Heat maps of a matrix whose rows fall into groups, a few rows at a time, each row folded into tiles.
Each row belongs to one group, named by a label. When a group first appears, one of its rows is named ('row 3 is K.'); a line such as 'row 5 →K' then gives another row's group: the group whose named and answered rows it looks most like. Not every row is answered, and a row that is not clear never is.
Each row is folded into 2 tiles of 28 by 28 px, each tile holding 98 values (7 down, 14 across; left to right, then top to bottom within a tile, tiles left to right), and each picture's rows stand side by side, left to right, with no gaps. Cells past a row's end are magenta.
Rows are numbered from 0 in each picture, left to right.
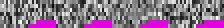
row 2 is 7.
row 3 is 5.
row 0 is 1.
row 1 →5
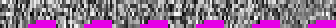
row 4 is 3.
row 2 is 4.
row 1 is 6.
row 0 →5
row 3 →5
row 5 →7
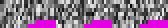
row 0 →6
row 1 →5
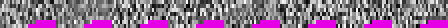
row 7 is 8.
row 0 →6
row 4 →4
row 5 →5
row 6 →6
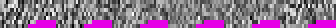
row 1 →1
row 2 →3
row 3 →3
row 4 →7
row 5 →6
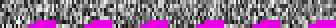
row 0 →6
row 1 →3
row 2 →4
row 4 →3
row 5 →7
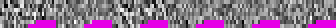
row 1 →7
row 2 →6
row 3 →7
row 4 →7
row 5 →3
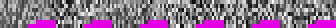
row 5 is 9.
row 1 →8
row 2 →4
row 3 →9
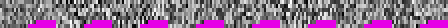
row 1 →8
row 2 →4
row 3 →3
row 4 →8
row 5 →5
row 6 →3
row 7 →8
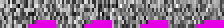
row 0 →9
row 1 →1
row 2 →4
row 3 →4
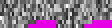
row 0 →8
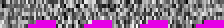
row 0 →8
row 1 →1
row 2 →5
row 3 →8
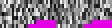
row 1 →3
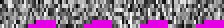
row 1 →4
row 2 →6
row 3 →4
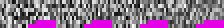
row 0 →9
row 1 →8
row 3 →1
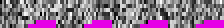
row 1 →1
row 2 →3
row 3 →9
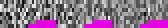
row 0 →1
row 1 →7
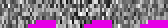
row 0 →8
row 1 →8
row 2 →7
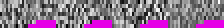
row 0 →1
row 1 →6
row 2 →9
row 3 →9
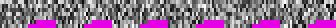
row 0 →5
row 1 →5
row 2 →5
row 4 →6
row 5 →9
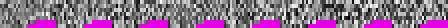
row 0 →7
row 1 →7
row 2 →9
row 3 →9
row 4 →9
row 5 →1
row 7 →5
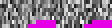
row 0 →7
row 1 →4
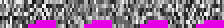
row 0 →9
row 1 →7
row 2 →3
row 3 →1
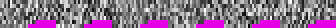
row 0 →9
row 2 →6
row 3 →6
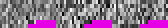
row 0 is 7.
